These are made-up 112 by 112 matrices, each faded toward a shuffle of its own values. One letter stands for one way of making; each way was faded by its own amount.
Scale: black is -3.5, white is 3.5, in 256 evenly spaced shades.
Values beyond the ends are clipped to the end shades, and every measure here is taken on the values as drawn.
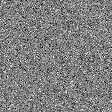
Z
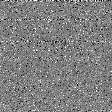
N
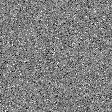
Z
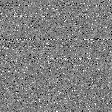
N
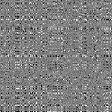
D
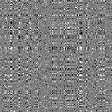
D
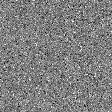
Z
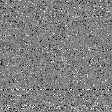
N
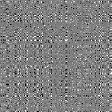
D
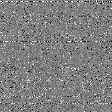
N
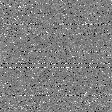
N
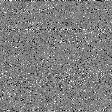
N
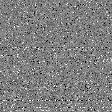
N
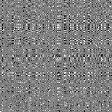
D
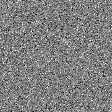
Z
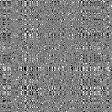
D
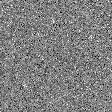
Z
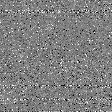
N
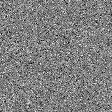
Z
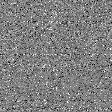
N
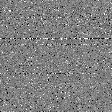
N
